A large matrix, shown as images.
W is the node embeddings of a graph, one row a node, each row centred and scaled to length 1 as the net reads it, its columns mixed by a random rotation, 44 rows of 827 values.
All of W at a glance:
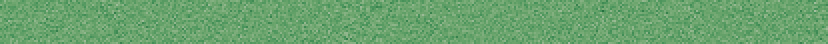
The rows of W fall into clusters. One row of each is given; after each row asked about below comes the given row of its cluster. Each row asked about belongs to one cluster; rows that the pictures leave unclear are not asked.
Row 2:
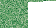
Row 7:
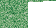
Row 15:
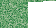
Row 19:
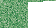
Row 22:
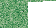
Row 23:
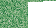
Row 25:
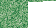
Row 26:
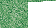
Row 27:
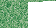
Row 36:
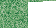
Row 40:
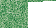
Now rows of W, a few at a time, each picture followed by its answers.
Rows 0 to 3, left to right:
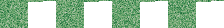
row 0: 27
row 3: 7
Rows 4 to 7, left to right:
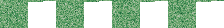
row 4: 19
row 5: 15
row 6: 36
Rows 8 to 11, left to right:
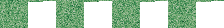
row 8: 36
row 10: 2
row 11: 7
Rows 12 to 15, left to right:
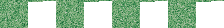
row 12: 25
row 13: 40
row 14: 2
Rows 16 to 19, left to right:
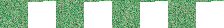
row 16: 23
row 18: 26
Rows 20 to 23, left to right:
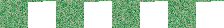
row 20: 40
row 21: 27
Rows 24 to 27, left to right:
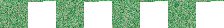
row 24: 19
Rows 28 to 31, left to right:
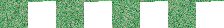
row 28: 25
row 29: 36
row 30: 26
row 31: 40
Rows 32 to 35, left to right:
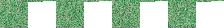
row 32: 40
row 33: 22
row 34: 19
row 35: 25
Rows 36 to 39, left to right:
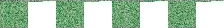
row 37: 23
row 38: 26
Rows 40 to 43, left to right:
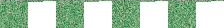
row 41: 22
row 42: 23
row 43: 27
